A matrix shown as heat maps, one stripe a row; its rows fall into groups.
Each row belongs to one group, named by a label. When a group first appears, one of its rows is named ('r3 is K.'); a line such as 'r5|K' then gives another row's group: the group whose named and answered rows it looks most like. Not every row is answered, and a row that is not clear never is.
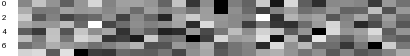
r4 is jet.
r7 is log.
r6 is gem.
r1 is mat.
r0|mat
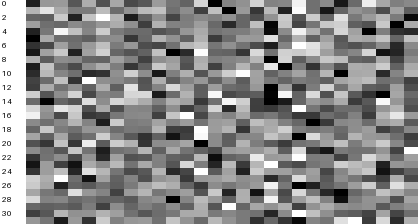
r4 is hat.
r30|hat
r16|log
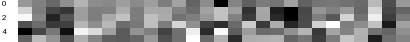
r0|mat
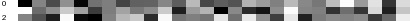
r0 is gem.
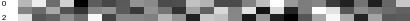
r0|log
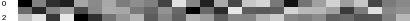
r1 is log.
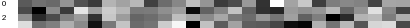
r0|gem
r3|log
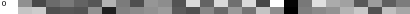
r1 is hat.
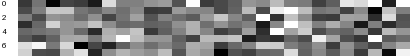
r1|gem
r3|hat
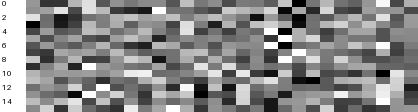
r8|gem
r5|gem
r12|mat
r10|gem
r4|mat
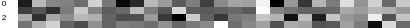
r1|mat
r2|jet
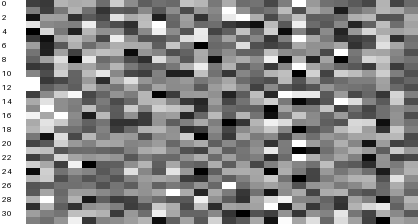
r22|hat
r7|jet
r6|log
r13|gem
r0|hat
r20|hat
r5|hat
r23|log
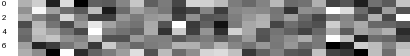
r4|mat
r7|log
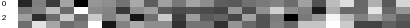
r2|jet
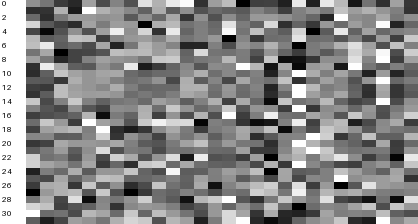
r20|hat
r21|hat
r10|hat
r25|jet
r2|jet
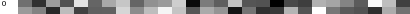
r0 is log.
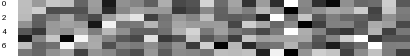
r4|hat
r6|mat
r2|gem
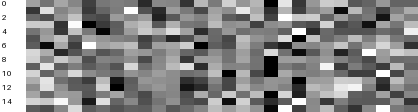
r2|gem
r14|mat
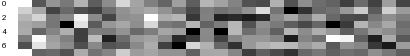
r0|gem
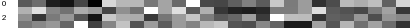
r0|gem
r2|gem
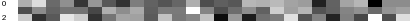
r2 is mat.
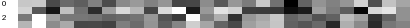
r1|log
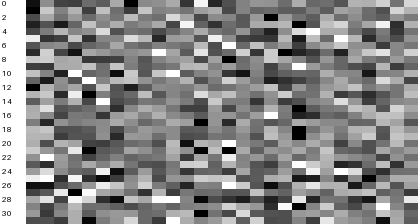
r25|log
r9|hat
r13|log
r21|log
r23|hat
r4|hat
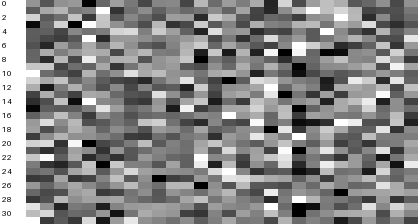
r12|jet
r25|jet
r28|hat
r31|gem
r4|log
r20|log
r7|mat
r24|log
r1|hat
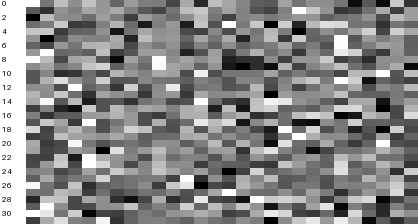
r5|jet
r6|jet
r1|hat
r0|gem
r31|hat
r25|mat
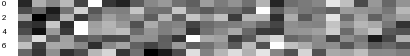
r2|jet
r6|gem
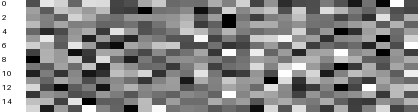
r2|mat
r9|gem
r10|gem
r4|hat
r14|log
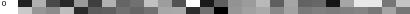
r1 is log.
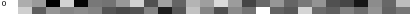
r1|jet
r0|log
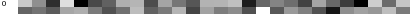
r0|log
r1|mat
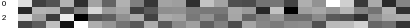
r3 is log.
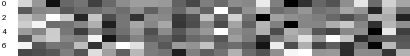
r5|hat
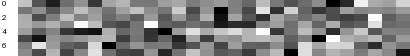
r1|mat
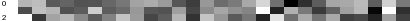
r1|mat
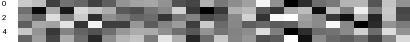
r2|gem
